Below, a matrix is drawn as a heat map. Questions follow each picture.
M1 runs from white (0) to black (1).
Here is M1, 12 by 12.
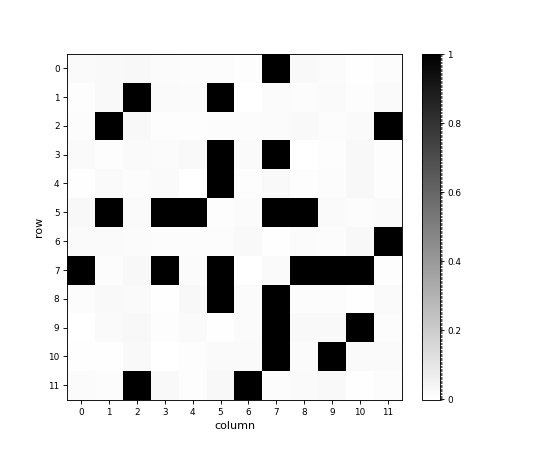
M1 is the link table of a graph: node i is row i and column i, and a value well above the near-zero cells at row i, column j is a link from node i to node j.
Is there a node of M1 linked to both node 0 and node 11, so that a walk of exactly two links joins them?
no
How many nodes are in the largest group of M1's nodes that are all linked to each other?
3
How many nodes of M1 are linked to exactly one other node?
3
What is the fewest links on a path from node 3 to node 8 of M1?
2
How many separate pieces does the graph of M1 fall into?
1
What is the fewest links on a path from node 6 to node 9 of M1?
6
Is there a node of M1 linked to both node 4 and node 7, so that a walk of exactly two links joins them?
yes
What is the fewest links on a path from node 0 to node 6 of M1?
6
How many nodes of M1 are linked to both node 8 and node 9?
1
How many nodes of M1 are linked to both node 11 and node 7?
0
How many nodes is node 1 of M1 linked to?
2
